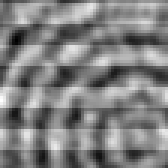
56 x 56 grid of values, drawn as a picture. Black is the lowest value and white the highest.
Stripes: horizontal, repeating 4 times. Lone odd cells: none. Slope: none. Rings: centred on the bottom right. Average level on the scale: 50%.
